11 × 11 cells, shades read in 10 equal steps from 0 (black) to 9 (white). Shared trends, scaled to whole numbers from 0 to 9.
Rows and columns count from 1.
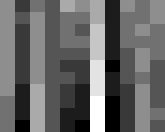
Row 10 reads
4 1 6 3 1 1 9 0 2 5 4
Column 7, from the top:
6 6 7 7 7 8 8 8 9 9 9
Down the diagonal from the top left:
5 3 5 3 3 2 8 1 2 5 3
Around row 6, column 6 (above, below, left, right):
3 2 2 8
